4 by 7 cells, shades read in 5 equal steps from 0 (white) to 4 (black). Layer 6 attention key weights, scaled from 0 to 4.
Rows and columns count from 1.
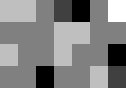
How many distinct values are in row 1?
5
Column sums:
6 7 10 7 9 7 9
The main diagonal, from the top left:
1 2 2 2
